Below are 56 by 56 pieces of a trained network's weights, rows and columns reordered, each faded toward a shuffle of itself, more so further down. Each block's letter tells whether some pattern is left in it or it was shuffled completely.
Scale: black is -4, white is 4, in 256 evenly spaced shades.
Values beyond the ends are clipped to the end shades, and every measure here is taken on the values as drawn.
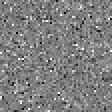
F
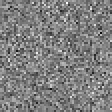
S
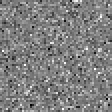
F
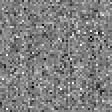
S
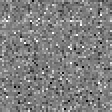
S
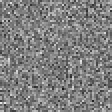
S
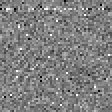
S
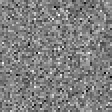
S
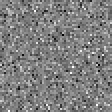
F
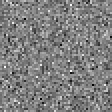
S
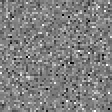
F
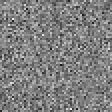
S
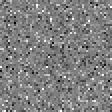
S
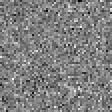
S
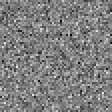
F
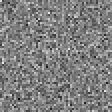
S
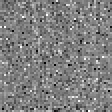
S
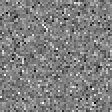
F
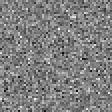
S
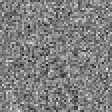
S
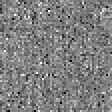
S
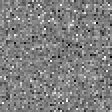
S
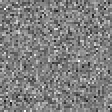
S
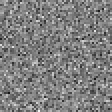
F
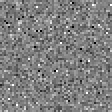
F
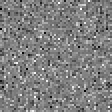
F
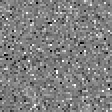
F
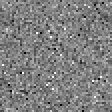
F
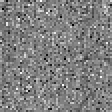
S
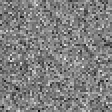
F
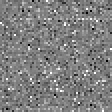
S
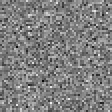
S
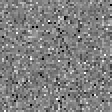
S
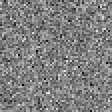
F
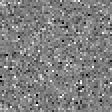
F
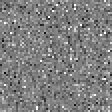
F
